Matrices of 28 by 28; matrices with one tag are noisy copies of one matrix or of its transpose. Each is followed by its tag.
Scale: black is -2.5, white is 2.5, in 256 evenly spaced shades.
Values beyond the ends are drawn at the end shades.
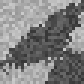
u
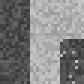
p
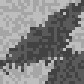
u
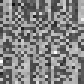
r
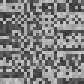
r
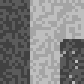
p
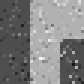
p
